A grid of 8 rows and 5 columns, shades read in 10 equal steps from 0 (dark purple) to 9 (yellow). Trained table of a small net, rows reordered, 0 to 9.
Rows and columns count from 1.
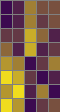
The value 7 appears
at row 3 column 3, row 4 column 3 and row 6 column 2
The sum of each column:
36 32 27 19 18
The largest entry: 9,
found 3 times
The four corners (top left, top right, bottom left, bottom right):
0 3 9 3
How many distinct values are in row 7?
5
